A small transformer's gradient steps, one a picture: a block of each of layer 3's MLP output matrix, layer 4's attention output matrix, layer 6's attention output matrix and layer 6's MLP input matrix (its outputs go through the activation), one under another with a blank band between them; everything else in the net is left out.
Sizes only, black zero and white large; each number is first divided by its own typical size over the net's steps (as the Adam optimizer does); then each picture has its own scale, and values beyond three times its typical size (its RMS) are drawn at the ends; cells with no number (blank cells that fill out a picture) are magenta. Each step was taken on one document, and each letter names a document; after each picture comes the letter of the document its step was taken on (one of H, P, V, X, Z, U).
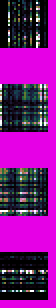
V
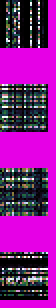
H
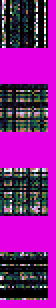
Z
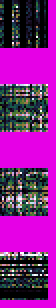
Z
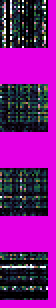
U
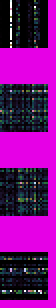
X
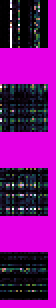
X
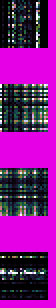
V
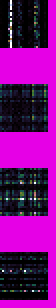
X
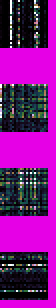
X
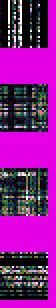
H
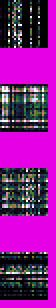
H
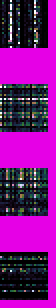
X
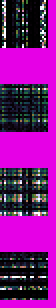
U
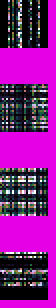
H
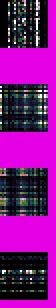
V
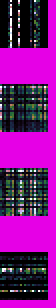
X
